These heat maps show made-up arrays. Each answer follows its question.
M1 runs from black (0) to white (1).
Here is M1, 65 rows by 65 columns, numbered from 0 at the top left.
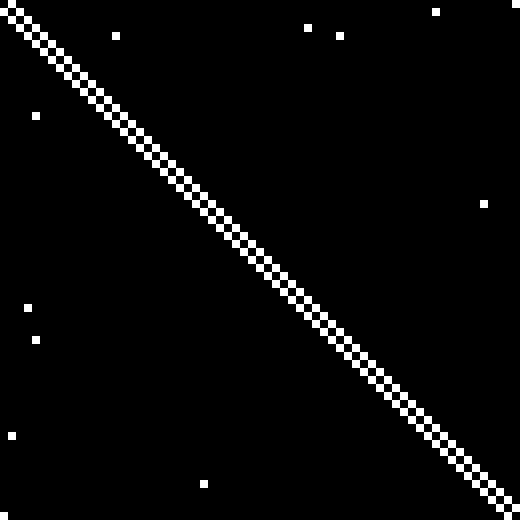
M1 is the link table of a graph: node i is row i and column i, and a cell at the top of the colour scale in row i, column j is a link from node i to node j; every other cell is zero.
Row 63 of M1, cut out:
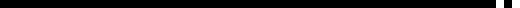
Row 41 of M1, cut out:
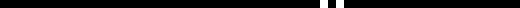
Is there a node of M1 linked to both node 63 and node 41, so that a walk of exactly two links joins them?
no
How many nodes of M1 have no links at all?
0
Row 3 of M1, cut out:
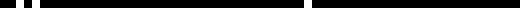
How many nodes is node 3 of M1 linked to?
3
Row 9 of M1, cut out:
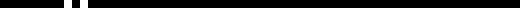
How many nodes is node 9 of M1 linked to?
2
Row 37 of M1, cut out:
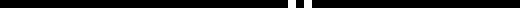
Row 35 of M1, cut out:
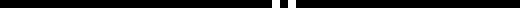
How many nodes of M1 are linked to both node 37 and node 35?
1
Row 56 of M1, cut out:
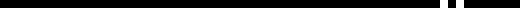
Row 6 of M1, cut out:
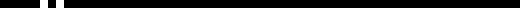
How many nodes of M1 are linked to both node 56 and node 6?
0
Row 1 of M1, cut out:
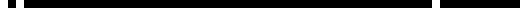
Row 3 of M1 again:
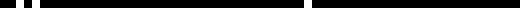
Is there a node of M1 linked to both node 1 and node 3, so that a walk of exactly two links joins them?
yes
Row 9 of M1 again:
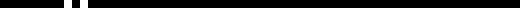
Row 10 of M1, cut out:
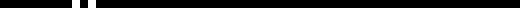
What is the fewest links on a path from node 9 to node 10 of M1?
1
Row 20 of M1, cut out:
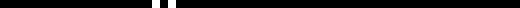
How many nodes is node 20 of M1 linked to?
2
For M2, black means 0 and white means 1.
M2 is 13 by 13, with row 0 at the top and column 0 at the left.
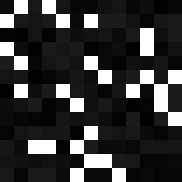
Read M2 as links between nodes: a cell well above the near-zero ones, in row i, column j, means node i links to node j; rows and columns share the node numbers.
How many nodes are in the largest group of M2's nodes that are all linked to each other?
3
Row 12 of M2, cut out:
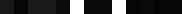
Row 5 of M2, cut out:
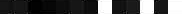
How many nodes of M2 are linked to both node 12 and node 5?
0
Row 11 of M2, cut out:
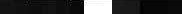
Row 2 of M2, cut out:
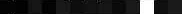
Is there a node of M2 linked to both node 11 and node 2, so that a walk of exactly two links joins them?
no
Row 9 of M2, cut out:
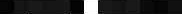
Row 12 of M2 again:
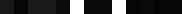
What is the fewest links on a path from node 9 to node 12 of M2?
5
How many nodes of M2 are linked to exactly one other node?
3
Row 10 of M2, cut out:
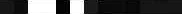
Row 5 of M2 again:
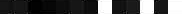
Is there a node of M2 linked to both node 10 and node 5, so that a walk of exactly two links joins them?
no
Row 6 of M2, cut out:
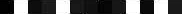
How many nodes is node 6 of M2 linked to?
4
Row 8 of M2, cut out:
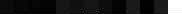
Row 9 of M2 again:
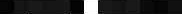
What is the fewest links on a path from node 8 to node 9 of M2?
6
